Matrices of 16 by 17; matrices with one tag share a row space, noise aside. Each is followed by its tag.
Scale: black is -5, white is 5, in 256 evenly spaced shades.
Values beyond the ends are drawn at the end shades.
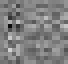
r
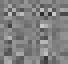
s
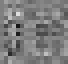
r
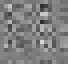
s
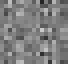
s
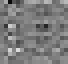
r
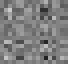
s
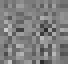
s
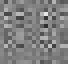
s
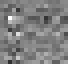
r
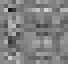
r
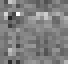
r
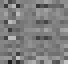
r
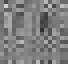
s
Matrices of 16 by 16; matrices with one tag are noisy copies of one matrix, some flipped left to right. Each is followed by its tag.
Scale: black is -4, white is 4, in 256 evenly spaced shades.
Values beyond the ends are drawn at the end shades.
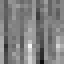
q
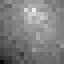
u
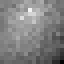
u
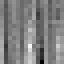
q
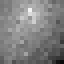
u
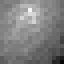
u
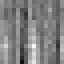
q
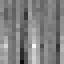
q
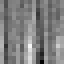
q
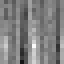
q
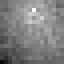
u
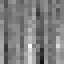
q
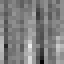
q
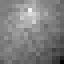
u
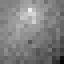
u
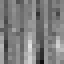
q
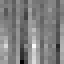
q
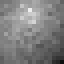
u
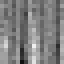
q
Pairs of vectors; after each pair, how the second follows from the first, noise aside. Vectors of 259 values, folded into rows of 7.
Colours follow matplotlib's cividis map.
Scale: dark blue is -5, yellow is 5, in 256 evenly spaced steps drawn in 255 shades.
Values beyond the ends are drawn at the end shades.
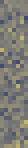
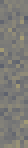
shrunk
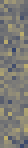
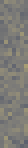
shrunk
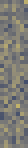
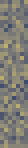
copied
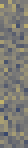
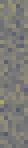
shrunk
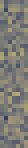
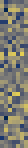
scaled up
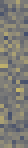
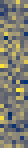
scaled up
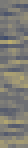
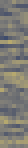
copied
